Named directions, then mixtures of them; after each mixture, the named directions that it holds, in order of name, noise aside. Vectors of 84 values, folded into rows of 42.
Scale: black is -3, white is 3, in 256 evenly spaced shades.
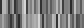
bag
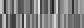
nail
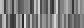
nail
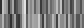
bag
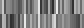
bag, nail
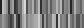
bag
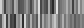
nail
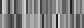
bag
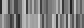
bag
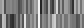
bag, nail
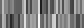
bag, nail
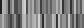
bag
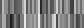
bag, nail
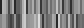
bag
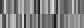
nail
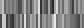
bag, nail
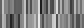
bag, nail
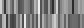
nail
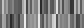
bag, nail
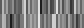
bag, nail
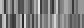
nail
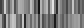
nail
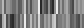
bag, nail
